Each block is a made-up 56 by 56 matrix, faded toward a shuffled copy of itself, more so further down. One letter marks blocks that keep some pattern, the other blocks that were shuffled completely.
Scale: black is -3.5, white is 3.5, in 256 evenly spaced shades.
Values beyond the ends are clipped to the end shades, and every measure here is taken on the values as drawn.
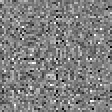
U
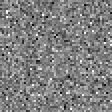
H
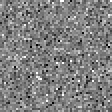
H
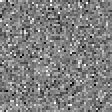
H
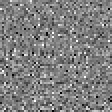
U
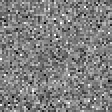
H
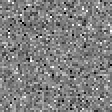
H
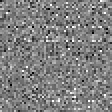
U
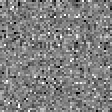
U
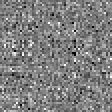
U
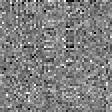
U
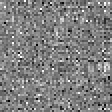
U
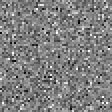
H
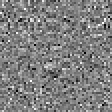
U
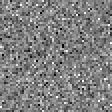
H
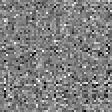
U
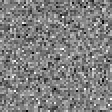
H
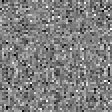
U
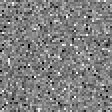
H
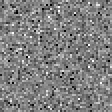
H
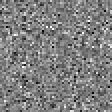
U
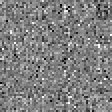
U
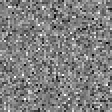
H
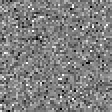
H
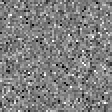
H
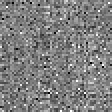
U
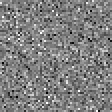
H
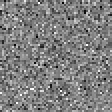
H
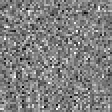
U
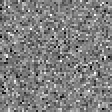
H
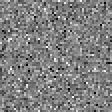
H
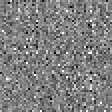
U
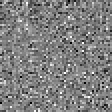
U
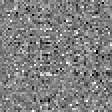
U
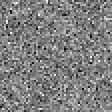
H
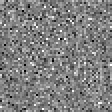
H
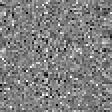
U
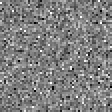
H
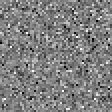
H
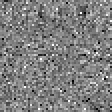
U
